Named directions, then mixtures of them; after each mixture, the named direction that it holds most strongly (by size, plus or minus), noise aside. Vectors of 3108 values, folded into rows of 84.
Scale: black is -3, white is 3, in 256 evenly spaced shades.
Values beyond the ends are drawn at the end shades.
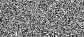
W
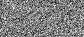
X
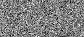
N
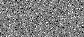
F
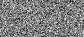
X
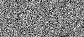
N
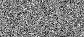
N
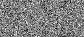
N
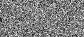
W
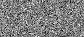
N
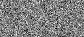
N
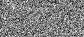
X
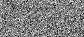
X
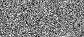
N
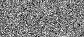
N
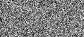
X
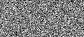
W
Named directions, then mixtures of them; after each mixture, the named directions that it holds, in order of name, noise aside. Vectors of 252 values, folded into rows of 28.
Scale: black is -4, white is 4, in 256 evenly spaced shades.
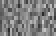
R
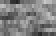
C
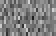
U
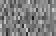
U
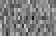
U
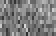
C, U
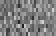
R, U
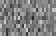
U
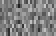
R, U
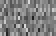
U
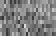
C, U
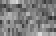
C, R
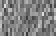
R, U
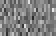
U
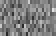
U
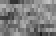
C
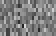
R, U
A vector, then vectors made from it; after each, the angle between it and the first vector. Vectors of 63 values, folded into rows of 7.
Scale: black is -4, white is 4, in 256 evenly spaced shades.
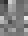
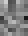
nearly opposite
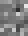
orthogonal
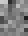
nearly opposite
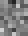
partly opposed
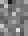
partly opposed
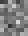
partly aligned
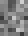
partly opposed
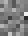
partly opposed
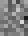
partly opposed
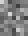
partly opposed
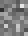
orthogonal
